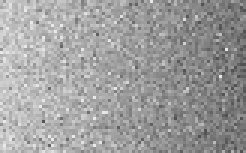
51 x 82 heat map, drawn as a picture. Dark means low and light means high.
No single row or column stands out from its neighbours. There are no regular stripes. The histogram is bell-shaped. There is an overall slope up to the left.
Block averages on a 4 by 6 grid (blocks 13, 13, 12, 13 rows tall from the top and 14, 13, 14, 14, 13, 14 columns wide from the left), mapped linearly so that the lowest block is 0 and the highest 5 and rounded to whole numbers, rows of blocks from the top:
543210 / 543210 / 543210 / 543210
